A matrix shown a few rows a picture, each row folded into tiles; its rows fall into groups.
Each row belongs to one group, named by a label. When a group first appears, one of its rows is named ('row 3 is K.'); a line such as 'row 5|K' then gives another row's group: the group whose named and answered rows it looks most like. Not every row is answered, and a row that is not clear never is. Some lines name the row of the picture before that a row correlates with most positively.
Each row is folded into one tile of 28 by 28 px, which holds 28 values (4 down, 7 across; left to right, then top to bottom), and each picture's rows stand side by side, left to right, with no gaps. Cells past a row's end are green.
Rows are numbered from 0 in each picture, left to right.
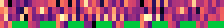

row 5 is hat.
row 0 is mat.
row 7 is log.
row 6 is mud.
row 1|mud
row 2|hat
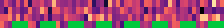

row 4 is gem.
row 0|hat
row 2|mat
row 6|mat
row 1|mud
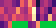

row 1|mat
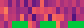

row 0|mat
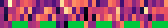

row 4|mat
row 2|gem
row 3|log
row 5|log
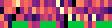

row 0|gem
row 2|log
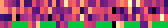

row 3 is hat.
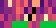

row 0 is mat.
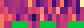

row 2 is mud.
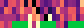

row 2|mud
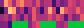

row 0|gem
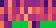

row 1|mat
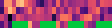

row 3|gem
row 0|gem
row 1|mat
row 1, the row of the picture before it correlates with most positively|1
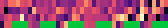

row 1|log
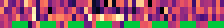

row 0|mud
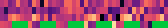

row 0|hat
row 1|hat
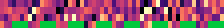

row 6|log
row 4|hat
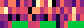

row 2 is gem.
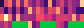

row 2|mud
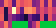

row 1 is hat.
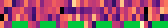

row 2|hat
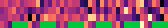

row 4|mud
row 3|hat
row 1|log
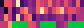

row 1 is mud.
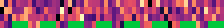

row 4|gem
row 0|log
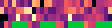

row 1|hat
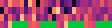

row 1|mat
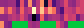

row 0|mat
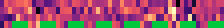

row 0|gem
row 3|mud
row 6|mat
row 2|gem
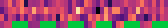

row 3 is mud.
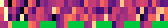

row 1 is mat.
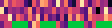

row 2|log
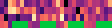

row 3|mud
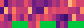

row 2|gem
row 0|log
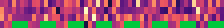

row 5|mud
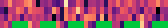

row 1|mat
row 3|hat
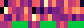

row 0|log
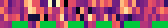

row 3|hat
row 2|mat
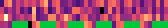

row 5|hat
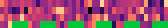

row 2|mat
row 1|mat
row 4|gem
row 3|hat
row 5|mud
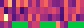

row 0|hat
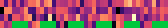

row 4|hat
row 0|log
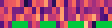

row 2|mat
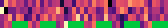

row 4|gem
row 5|mat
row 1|log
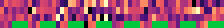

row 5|hat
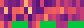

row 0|log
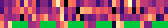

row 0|log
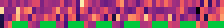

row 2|mud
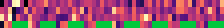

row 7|mud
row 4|mat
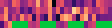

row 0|mat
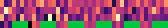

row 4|hat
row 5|mud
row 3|mud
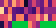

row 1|hat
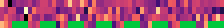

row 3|log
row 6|mat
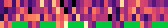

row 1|hat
